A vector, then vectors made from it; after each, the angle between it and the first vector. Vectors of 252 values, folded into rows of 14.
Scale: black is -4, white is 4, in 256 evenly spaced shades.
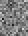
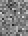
nearly parallel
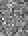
nearly opposite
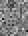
nearly parallel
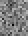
nearly parallel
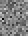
nearly parallel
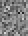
orthogonal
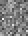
nearly opposite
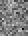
nearly opposite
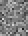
nearly opposite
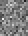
nearly opposite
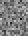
orthogonal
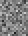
orthogonal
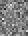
nearly opposite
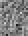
orthogonal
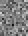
nearly parallel
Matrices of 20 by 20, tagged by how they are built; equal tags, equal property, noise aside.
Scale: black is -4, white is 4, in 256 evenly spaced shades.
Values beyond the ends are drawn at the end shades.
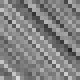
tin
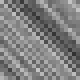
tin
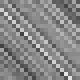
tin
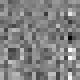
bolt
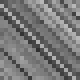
tin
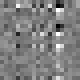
bolt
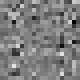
bolt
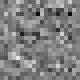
bolt
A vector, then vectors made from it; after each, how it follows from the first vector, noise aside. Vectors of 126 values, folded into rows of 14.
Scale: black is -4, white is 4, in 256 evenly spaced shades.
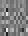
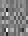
copied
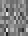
copied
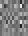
reversed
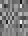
reversed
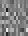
copied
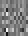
copied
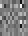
reversed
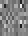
reversed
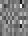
reversed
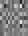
reversed
